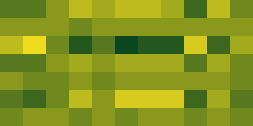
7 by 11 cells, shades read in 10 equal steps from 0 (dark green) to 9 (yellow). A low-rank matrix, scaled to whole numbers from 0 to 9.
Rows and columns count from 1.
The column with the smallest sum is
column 9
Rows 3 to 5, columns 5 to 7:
3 0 1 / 5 6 6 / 4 5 5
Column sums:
30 31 32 34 33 35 37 36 29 36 30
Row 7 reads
4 5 5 4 5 4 5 5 4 5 4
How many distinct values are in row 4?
4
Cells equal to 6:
9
